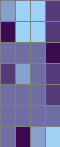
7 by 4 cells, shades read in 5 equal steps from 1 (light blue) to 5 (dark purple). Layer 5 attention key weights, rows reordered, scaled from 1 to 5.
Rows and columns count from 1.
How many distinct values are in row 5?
2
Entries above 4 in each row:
0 1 1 0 0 0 1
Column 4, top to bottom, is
4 4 5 4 4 3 1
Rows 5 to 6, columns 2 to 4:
3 3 4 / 3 3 3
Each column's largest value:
5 5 3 5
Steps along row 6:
same same same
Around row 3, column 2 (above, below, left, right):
1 2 3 3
